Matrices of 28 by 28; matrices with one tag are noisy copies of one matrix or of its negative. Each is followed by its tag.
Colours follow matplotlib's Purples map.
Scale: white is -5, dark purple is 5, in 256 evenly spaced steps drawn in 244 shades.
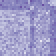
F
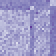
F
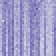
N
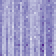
N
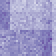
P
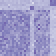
F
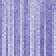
N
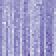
N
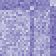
F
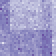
P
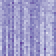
N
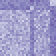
F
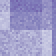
P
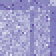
F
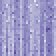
N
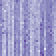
N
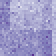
P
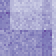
P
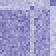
F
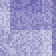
P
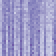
N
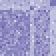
F
